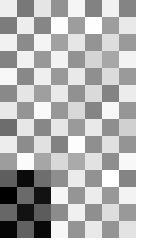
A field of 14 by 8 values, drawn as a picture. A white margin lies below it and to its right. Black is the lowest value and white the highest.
An odd patch, lower than its surroundings, sits in the bottom left. The bottom left is the ninth with the lowest average. On average the colour sits 70% of the way up the scale.
